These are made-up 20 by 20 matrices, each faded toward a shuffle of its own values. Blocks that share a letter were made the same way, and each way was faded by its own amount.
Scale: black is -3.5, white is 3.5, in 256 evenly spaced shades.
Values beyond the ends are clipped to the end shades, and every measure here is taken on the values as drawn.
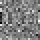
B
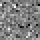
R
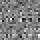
B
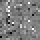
R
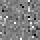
R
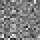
B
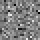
R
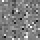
R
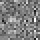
B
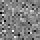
R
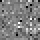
R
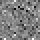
R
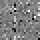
R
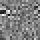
B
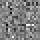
B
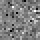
R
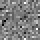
R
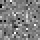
R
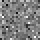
R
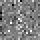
R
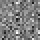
B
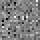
R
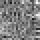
B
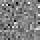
R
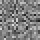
B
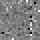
R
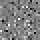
R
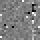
R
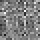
B
